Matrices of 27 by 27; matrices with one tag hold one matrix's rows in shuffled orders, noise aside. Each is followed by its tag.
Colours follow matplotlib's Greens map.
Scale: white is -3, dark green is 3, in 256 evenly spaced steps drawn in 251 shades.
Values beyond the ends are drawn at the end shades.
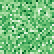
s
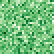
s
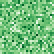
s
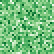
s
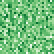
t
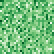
t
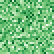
s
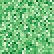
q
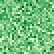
s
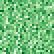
t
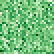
t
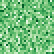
t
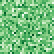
s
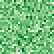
s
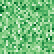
t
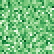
t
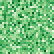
s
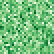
t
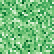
s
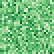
q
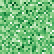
s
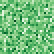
q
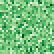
s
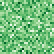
s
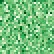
t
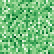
q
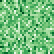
t
